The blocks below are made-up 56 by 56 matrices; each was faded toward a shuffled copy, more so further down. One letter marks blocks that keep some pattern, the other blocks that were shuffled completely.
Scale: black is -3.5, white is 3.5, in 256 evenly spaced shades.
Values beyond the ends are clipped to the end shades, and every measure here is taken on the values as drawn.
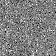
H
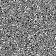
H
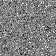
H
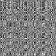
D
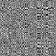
D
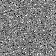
H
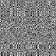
D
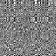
D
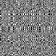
D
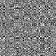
D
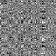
D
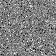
H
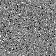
H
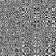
D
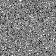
H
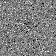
H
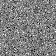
H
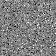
H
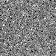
H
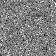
H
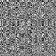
D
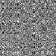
D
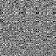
D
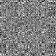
D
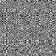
D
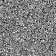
H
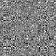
D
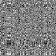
D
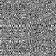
D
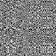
D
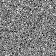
H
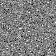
H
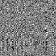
D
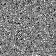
H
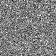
H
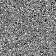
H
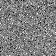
H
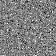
H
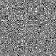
D
